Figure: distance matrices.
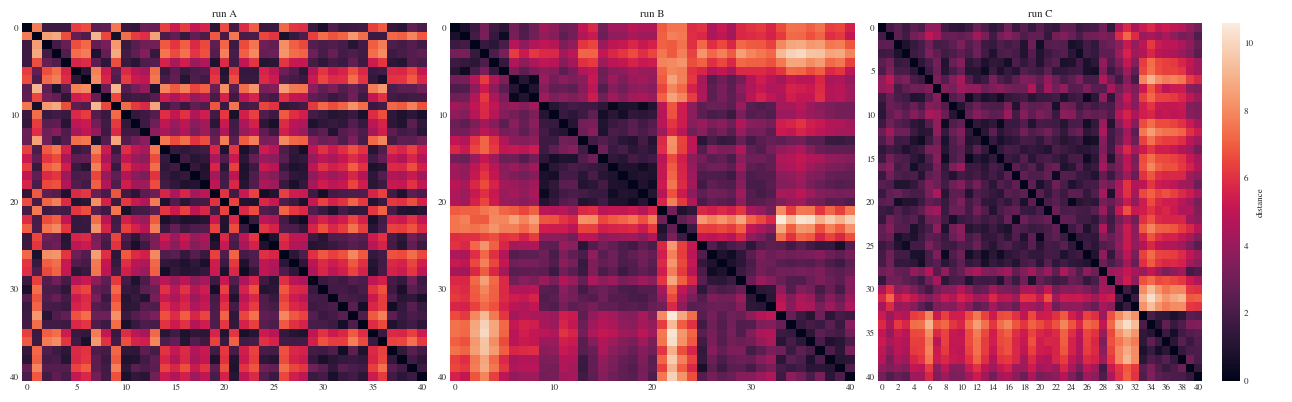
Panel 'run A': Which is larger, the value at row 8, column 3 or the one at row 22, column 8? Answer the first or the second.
the second
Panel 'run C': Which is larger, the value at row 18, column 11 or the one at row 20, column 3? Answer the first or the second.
the first
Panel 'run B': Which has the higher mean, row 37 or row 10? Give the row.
37
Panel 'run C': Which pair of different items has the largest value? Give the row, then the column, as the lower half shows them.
34, 31
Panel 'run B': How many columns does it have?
41
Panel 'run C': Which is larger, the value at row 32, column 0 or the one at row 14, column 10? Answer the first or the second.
the first
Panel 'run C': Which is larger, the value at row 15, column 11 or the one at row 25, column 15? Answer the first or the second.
the second
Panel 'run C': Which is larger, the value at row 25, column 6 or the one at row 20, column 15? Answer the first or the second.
the first
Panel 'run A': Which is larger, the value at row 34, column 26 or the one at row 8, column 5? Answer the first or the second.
the first
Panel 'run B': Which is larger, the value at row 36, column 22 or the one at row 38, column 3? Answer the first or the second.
the first
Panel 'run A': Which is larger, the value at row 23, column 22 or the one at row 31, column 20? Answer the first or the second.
the second
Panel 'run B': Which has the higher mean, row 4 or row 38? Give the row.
4
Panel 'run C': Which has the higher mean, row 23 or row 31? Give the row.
31
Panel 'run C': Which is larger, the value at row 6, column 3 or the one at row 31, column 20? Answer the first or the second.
the second
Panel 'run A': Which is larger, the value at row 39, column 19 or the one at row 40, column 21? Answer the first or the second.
the first
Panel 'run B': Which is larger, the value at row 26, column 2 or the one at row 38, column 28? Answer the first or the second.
the first
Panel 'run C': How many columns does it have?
41
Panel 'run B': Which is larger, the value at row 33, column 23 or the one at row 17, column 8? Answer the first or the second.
the first
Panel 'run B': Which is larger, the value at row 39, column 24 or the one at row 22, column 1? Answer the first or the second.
the second
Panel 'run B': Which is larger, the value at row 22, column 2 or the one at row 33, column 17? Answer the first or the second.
the first
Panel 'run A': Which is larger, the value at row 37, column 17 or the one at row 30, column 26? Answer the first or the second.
the second
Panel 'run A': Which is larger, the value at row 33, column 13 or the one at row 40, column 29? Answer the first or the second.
the first
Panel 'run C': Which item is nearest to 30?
32
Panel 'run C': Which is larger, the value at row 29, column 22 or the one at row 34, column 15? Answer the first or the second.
the second
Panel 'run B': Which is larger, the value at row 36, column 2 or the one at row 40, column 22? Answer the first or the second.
the second
